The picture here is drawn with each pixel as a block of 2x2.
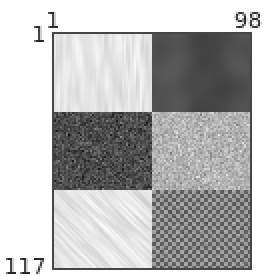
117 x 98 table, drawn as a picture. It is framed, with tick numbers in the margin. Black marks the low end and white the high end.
The table splits into 3 rows of 2 panels. Panel 1,1: very high, streaked downward, faint in contrast. Panel 1,2: low, smooth, faint in contrast. Panel 2,1: low, fine-grained. Panel 2,2: high, fine-grained. Panel 3,1: very high, slanting down to the right, faint in contrast. Panel 3,2: middling, checkered, strong in contrast.
